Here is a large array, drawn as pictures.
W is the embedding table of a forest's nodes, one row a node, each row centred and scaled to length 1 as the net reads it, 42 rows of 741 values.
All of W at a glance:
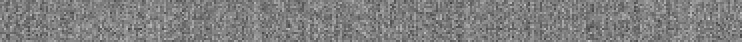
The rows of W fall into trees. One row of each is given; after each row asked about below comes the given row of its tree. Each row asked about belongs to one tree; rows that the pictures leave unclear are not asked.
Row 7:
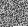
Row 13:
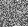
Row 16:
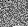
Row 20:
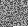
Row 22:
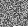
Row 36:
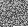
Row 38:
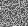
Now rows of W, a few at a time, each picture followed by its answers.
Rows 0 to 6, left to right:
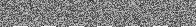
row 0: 7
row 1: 16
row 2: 7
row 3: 20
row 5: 22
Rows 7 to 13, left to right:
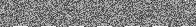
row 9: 22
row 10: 20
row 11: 22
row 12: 16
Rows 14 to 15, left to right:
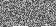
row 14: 38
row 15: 36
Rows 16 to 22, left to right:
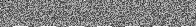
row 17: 38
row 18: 38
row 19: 38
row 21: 22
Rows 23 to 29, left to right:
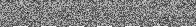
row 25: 36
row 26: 20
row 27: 20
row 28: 13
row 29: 13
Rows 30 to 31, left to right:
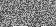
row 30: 38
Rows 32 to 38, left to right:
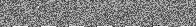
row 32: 22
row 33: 7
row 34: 20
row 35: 20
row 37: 20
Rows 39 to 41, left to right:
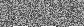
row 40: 36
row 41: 7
